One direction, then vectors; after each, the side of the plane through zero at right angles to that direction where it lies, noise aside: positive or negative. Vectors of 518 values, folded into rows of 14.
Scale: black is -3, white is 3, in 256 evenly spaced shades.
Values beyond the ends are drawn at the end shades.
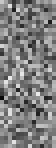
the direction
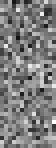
positive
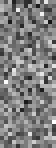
positive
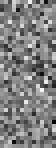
negative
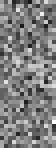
positive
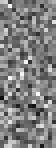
positive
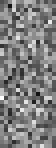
negative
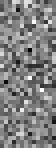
negative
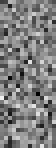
negative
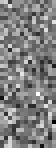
positive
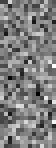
negative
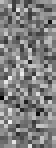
positive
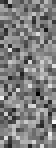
negative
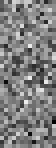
negative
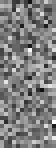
positive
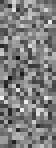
negative
